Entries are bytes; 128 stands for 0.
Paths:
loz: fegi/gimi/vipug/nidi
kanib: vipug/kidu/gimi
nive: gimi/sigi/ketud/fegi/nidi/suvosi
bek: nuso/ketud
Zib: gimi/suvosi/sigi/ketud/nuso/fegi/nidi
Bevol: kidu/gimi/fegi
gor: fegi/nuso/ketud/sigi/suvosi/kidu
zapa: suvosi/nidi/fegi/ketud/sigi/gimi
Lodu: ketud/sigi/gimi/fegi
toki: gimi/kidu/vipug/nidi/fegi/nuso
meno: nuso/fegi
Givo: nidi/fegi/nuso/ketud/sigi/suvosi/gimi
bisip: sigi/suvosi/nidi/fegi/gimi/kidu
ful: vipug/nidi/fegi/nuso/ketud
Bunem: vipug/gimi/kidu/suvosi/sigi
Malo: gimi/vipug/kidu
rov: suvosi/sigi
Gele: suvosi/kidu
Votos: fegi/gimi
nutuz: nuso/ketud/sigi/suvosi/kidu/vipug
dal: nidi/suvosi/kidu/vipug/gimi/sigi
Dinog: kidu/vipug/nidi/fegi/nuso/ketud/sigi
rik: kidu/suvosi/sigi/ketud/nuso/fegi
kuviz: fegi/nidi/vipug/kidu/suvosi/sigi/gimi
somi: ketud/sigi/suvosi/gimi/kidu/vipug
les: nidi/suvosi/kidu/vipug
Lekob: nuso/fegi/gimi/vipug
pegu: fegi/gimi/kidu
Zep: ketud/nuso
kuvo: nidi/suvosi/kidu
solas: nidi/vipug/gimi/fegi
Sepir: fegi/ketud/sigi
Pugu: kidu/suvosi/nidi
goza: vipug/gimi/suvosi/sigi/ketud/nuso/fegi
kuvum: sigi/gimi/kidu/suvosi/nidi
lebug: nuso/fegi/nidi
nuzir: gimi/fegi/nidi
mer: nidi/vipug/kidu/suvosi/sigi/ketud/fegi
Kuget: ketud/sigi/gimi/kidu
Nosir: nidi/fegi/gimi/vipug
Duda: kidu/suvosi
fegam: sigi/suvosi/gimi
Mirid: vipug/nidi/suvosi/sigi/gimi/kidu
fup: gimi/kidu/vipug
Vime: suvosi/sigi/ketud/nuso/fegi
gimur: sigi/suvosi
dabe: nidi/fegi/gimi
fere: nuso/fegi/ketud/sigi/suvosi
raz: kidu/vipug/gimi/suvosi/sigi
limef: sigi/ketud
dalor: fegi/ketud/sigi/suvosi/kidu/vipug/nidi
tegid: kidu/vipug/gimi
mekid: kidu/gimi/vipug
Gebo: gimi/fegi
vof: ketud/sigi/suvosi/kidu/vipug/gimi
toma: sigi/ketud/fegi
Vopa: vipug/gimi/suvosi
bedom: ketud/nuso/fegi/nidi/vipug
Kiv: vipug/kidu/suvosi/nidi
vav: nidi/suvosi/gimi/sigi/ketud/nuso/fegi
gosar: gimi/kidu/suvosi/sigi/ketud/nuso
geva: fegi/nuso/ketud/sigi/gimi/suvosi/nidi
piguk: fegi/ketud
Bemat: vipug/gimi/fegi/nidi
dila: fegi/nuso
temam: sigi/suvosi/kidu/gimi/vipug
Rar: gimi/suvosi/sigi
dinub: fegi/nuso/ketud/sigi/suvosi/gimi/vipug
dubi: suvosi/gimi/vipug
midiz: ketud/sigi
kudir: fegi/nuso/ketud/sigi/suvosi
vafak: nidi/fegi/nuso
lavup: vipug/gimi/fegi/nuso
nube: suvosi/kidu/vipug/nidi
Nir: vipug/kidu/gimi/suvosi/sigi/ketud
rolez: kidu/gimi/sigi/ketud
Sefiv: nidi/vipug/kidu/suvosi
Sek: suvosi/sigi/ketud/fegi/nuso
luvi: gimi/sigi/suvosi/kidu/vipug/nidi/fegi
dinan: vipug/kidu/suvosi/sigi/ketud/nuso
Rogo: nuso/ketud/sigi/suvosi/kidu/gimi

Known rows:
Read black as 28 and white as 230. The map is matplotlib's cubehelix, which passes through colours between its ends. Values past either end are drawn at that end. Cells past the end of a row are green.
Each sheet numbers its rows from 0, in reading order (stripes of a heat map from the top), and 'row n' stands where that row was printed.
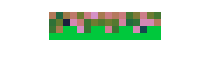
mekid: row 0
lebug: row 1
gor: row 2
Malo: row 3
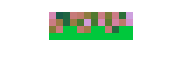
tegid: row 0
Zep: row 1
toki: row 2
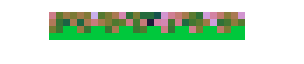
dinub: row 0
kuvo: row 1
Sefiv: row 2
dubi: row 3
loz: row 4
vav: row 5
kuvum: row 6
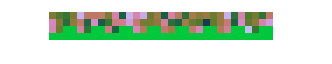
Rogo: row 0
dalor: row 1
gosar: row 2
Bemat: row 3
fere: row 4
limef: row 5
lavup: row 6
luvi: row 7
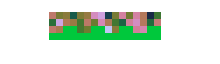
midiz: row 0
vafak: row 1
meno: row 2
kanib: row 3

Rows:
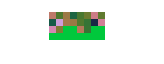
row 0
Kuget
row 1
nutuz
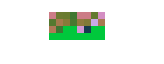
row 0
nube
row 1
Zib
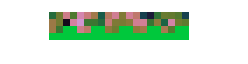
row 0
Lekob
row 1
piguk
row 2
dila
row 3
zapa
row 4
Gele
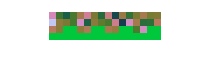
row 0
Votos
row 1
kudir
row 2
bedom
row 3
Duda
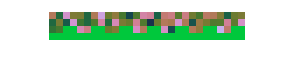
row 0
les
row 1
rik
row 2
rov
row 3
bek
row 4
nuzir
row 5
bisip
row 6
Lodu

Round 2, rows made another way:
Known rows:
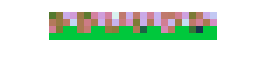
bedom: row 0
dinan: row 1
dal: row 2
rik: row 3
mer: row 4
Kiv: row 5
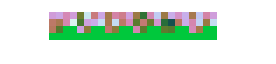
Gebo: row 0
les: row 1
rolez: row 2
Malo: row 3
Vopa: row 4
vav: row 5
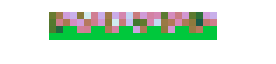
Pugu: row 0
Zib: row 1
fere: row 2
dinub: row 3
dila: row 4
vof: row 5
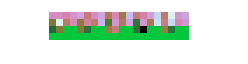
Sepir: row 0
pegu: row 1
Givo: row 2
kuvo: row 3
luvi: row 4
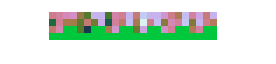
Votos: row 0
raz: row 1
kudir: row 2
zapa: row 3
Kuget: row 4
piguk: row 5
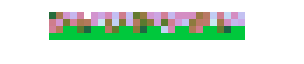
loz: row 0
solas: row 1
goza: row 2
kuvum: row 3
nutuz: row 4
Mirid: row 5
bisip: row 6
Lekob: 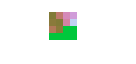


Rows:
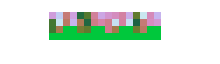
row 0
midiz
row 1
dalor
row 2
toma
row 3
Sefiv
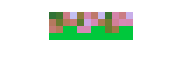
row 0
nube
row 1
Sek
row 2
vafak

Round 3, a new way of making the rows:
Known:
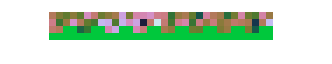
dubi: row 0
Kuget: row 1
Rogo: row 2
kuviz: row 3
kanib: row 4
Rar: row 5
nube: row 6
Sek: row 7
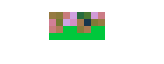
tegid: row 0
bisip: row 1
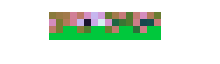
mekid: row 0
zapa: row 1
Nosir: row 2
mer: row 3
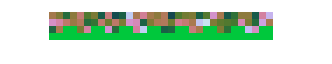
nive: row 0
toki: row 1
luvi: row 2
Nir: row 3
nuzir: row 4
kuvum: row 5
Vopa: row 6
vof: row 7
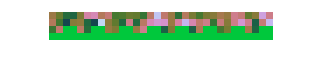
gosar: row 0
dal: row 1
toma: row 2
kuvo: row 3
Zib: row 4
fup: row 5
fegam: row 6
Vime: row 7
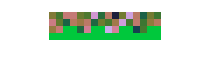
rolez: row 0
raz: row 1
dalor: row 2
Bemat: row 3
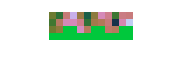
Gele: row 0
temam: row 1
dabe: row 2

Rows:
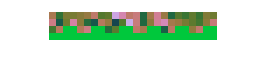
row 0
gimur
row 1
Sepir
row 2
Mirid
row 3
piguk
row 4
Duda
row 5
Zep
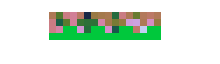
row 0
limef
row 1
solas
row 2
Bevol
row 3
nutuz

